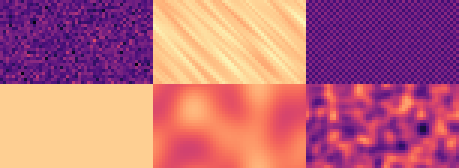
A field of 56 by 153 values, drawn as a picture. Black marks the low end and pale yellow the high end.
The table splits into 2 rows of 3 panels. Panel 1,1: low, fine-grained. Panel 1,2: very high, slanting down to the right, faint in contrast. Panel 1,3: low, checkered. Panel 2,1: very high, flat. Panel 2,2: high, smooth. Panel 2,3: middling, blotchy, strong in contrast.
